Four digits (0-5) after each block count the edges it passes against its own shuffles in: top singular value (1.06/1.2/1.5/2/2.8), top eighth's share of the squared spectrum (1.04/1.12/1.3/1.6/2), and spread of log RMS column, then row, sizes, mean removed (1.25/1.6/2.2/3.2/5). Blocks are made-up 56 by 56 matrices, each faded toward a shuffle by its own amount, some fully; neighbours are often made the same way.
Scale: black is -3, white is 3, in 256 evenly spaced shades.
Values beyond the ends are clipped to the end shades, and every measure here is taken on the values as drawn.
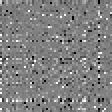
4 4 2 2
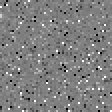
0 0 0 0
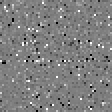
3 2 0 0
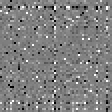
4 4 2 2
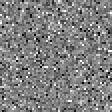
0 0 0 0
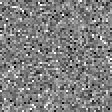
0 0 0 0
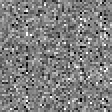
1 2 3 0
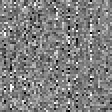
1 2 3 0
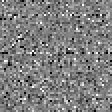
1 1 0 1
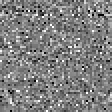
1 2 0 2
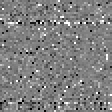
3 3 0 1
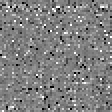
2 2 0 0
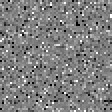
2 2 0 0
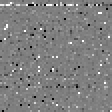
3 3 0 1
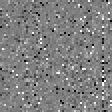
3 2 1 0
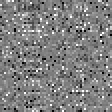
3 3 1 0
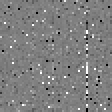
3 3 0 0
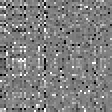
4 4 2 2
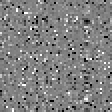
3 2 1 1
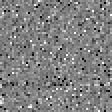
2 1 0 0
